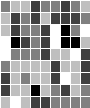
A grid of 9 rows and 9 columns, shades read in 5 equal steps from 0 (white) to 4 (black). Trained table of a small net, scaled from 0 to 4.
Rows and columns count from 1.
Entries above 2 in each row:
2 5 3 5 2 2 3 3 2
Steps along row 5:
up same same up down same down up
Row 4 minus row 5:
0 2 1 0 0 -1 3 4 -2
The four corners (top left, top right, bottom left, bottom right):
2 1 1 2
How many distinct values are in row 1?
3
